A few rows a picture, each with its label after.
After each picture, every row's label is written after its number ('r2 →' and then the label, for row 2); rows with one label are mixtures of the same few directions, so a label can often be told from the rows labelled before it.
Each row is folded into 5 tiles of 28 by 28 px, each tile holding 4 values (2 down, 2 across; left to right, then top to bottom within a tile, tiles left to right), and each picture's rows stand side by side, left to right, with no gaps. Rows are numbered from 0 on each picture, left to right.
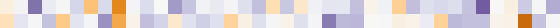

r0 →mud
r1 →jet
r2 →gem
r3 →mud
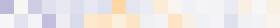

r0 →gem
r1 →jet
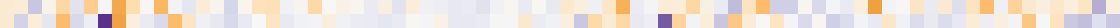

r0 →mud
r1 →jet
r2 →mud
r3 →mud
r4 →mud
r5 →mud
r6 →mud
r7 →gem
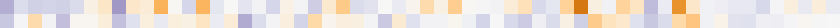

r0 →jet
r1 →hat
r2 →mud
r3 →gem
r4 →jet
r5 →mud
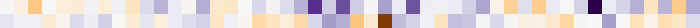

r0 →mud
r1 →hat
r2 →mud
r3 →mud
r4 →mud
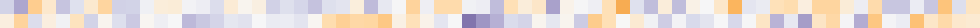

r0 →jet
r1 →gem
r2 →gem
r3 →gem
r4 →mud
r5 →mud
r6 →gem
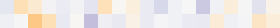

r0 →jet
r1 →hat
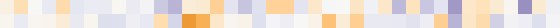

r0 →hat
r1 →gem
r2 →gem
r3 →gem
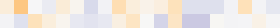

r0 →jet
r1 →gem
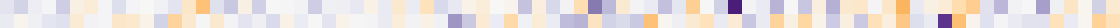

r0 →hat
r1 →mud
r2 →mud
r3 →jet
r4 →jet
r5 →mud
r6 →mud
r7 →hat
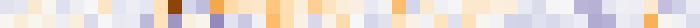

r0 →jet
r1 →mud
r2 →jet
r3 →gem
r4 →jet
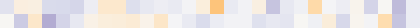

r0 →gem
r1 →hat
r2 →mud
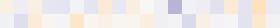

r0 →gem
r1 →mud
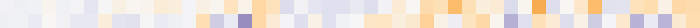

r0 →hat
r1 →mud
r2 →gem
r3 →jet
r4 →mud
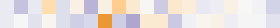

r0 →hat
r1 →jet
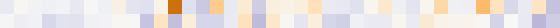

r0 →gem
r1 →mud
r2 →gem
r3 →hat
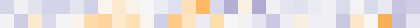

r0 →gem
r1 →mud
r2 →mud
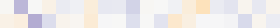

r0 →jet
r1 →mud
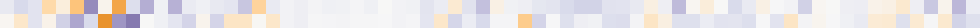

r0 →hat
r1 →gem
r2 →gem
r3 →mud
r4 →jet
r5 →jet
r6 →mud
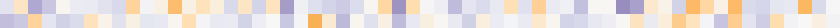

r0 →jet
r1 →mud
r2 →jet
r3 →mud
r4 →hat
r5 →gem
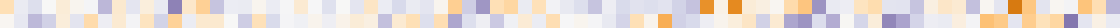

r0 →jet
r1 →mud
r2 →hat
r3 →mud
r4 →mud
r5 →gem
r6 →gem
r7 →jet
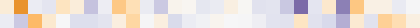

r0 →jet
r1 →jet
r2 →hat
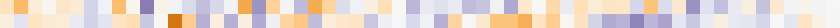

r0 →jet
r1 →jet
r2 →jet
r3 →gem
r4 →gem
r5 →hat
